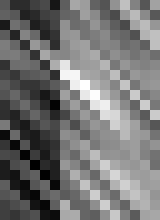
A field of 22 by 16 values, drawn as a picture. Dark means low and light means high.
The bottom left is the ninth with the lowest average. The values follow a bell shape. A vertical seam about 40% of the way across splits the table, and the right part is higher.
